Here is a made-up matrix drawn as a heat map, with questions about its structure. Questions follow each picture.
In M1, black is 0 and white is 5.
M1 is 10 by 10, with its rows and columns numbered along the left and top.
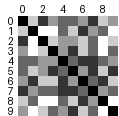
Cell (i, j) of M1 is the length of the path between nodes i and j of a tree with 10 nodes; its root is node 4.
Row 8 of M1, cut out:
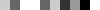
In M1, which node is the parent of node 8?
6
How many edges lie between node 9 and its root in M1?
3
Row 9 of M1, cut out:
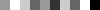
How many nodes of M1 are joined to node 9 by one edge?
1
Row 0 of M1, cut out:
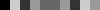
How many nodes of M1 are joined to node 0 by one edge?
2
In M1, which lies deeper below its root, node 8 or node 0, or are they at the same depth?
the same depth
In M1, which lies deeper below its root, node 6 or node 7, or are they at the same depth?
the same depth
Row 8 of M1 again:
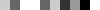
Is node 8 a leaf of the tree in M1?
yes
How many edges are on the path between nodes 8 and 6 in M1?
1
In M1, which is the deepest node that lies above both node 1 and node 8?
6
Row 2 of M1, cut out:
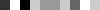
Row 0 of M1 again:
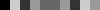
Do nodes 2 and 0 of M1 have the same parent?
no
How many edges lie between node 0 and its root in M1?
2
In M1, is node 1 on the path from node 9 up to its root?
no
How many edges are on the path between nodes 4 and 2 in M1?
3
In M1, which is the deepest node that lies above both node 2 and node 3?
7
